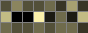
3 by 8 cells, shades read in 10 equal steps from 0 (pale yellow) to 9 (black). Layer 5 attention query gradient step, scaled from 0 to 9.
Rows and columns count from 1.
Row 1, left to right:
6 4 6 6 5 7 3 7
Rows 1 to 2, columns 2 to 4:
4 6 6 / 9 9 0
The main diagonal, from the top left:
6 9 6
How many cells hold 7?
3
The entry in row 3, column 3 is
6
